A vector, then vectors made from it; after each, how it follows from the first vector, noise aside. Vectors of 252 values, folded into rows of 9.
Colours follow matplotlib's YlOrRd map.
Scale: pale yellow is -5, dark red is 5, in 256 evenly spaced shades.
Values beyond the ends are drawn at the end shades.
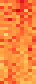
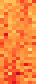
reversed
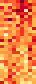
scaled up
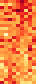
scaled up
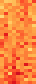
reversed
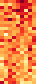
scaled up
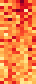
scaled up
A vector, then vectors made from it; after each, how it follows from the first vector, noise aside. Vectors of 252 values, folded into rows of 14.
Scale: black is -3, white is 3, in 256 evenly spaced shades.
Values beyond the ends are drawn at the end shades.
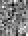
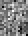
negated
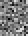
sign-scrambled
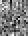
reversed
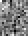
reversed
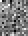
reversed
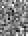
sign-scrambled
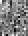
reversed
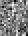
negated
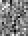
reversed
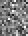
sign-scrambled
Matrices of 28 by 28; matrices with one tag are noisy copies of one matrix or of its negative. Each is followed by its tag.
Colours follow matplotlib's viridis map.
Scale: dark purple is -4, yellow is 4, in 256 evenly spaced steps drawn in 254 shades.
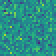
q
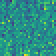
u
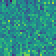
u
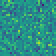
q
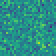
q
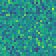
q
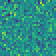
q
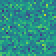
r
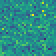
r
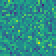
q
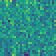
u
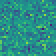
r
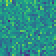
u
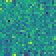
u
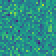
q
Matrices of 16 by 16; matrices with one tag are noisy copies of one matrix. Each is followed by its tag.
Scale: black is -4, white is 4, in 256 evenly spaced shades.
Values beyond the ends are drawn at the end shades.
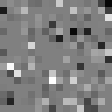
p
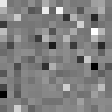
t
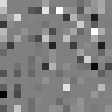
t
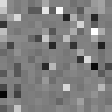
t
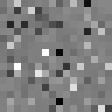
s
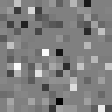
s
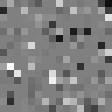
p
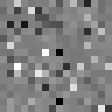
s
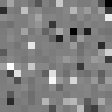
p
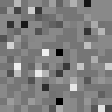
s
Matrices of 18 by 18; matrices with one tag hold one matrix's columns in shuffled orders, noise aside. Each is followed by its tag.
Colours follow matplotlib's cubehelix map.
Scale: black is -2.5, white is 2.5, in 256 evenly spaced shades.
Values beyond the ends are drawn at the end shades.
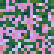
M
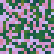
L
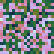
M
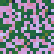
L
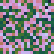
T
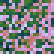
M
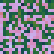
M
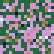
M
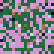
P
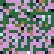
P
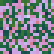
L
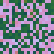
L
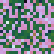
L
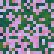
P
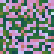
T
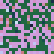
P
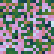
M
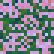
T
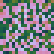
L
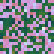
T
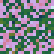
T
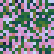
P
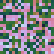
M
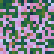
M
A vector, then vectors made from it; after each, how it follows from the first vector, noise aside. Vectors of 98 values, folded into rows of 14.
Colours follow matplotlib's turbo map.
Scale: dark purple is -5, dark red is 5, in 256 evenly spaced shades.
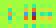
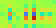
copied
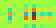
copied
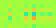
shrunk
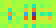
copied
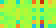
wrapped around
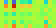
wrapped around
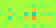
shrunk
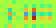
copied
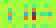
copied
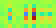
copied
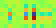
copied
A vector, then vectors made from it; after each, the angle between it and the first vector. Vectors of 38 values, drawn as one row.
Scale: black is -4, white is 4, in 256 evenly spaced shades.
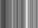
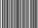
orthogonal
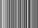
partly opposed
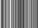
orthogonal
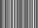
orthogonal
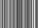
orthogonal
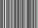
orthogonal
